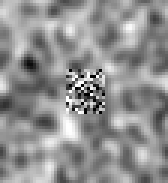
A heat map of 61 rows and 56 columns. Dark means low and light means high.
An odd patch, rougher than its surroundings, sits in the centre. The centre is the roughest part. No seam splits the table. The field is mottled with small blotches. The halves do not mirror each other.
